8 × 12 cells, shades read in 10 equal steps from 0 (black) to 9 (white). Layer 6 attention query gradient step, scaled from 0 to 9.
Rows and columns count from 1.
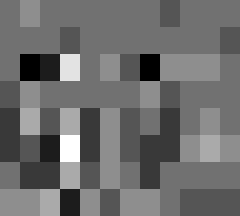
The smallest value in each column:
2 0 1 1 2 3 3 0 2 3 3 3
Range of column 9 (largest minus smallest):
3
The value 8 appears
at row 3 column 4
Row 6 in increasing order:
1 2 2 2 2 3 3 5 5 5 6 9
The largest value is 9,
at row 6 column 4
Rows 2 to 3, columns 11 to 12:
4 3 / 5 4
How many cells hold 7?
0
